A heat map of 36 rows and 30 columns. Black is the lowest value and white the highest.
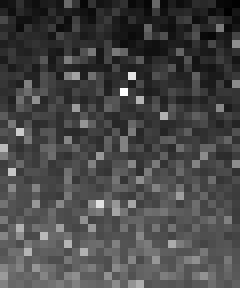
Stripes: none. Odd rows or columns: none. Slope: up to the bottom. Average level on the scale: 30%.
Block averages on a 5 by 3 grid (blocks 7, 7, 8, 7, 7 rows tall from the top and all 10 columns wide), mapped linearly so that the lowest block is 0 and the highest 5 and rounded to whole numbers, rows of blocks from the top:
0 0 0 | 2 2 1 | 3 2 2 | 4 4 3 | 5 5 4
